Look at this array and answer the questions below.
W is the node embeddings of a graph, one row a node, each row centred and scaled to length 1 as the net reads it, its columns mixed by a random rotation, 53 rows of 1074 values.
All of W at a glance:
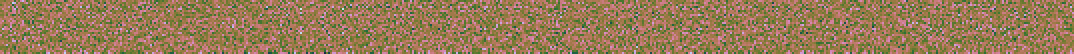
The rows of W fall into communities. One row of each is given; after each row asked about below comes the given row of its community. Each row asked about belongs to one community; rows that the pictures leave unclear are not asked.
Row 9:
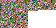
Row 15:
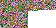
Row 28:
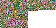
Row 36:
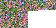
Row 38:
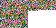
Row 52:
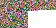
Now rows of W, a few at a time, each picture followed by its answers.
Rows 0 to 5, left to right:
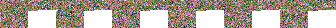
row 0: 38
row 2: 38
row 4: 15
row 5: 28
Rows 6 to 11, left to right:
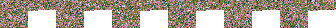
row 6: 52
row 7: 52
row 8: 28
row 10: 38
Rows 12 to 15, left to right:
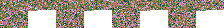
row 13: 38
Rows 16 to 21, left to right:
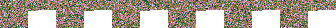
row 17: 28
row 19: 9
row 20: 52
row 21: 15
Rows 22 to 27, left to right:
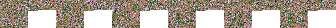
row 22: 38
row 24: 15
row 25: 9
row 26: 9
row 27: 9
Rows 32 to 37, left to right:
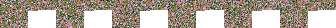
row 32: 9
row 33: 28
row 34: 52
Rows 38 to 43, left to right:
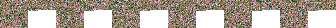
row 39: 36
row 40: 9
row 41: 38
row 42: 9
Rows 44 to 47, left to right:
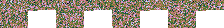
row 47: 52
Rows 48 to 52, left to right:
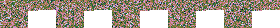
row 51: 52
